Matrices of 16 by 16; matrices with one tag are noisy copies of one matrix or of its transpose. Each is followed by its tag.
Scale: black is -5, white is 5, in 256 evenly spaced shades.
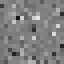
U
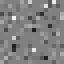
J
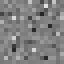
J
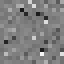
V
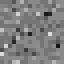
J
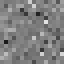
V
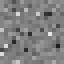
J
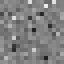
J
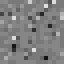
J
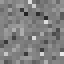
V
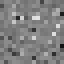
U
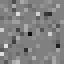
J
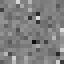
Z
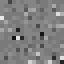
Z
